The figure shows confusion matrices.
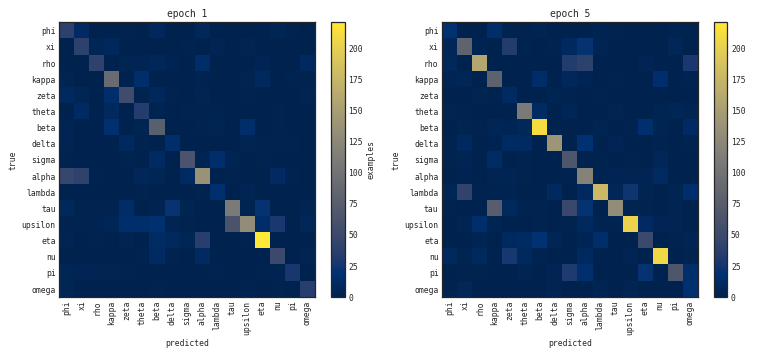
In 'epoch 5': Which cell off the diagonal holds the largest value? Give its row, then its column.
tau, kappa
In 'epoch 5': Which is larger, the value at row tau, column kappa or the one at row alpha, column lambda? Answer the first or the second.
the first
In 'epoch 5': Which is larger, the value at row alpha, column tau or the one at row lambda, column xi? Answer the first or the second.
the second
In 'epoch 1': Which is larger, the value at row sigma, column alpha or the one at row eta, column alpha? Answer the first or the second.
the second
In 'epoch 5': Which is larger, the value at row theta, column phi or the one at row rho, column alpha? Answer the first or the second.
the second
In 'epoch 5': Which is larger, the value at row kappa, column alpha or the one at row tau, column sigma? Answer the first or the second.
the second
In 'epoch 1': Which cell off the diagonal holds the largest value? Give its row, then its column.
upsilon, tau
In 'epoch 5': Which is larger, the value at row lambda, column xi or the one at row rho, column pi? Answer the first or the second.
the first
